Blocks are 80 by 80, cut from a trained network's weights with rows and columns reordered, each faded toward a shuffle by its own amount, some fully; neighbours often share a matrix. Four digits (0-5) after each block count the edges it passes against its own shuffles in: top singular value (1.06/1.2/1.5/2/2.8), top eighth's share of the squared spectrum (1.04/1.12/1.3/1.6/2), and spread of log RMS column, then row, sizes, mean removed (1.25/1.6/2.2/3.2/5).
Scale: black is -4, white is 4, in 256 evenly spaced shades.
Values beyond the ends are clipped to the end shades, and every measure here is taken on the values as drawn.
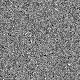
0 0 0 0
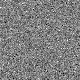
2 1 0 0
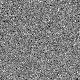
0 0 0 0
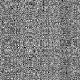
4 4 1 2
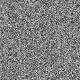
1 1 0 0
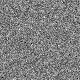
0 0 0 0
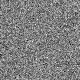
0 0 0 0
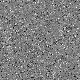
0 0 0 0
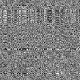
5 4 1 3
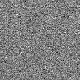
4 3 0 1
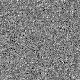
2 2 0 0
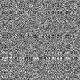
4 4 1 3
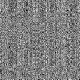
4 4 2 2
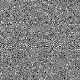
4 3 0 2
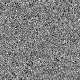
3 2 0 0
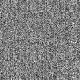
3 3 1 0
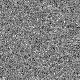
2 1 0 0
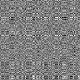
5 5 2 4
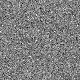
1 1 0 0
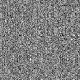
3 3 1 1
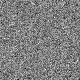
1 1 0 0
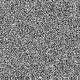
3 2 0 1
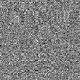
4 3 1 2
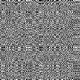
5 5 2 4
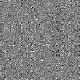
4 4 2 2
